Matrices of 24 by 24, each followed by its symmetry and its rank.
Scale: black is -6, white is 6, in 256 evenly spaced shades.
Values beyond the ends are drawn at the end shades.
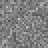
symmetric, full rank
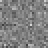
neither, rank five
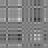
symmetric, rank one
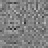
neither, rank five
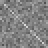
symmetric, full rank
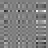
neither, rank one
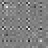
symmetric, rank three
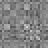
symmetric, rank three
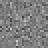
neither, rank five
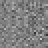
neither, rank five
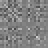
symmetric, rank three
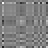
symmetric, rank one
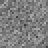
symmetric, full rank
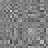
symmetric, rank three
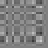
symmetric, rank one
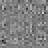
neither, rank five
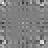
symmetric, rank two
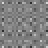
symmetric, rank two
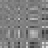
symmetric, rank two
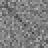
symmetric, full rank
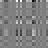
neither, rank one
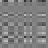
neither, rank one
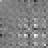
symmetric, rank three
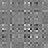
symmetric, rank two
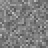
symmetric, full rank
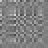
symmetric, rank two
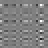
neither, rank one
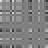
symmetric, rank one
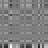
neither, rank one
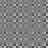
symmetric, rank one
